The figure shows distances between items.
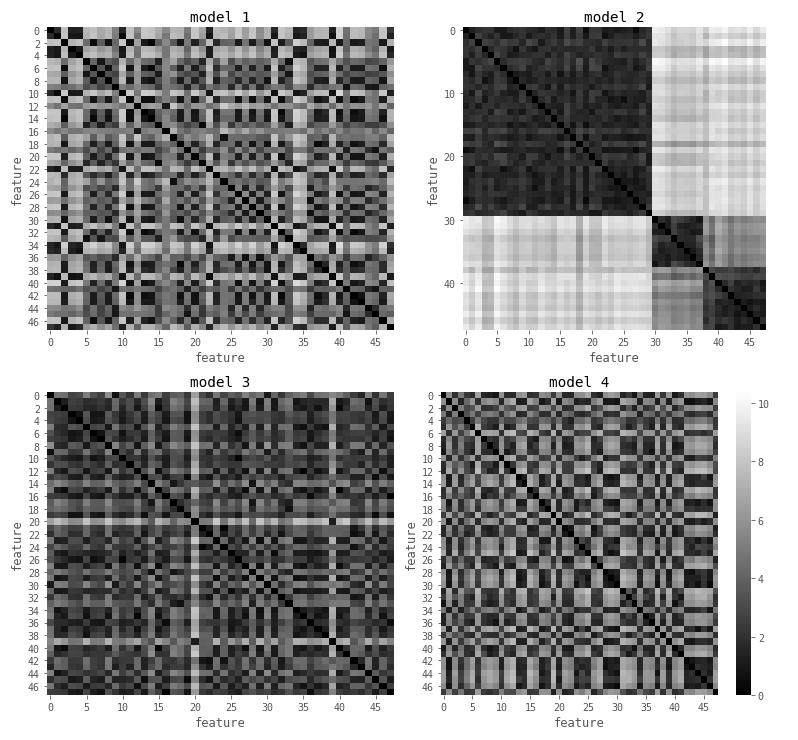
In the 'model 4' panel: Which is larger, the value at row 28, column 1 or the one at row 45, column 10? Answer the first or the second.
the second
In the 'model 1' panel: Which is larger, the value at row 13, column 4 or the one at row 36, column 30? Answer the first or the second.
the first
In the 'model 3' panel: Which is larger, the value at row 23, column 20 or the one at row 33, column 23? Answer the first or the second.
the first
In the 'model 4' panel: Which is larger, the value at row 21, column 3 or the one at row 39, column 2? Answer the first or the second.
the second
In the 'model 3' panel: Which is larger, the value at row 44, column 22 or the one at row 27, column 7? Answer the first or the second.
the first
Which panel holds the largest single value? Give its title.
model 2
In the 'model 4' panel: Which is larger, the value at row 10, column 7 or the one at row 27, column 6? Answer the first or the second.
the second
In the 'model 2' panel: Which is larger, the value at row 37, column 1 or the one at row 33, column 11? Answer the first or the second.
the first
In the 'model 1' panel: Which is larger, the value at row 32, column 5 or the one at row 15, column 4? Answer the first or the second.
the second
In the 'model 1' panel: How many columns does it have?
48
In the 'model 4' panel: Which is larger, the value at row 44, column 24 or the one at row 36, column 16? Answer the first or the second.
the first
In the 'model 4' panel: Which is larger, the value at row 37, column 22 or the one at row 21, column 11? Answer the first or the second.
the first
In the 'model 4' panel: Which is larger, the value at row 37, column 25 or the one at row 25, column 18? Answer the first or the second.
the second
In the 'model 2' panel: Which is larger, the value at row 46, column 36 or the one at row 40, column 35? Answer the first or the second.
the second
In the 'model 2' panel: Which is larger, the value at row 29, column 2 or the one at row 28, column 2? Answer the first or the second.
the second
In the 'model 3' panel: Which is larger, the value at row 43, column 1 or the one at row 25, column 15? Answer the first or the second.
the first
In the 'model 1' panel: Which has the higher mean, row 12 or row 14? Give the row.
12
